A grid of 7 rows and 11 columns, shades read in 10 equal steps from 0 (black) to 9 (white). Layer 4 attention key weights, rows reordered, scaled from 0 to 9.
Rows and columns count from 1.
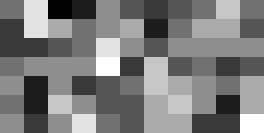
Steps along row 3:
same up up up down down up same same same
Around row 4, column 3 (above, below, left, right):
3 5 5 5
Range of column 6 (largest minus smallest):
4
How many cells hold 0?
1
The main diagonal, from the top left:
4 8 3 5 3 3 6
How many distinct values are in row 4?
6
